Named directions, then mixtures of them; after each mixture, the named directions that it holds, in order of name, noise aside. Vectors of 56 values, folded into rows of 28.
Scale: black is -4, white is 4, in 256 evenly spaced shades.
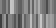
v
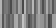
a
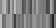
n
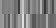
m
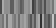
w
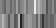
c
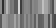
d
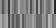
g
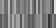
g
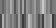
a, d, w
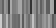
g, n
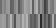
c, m, w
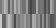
n, w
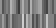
m, v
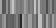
a, c, v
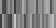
n, w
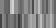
v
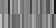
g, n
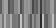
g, w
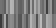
v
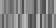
a, w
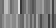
d, n, w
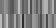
g, m, v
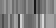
c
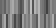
c, v, w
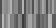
a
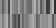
g, n, v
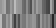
n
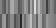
c, v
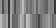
g, m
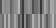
m, w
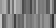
n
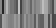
d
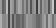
g
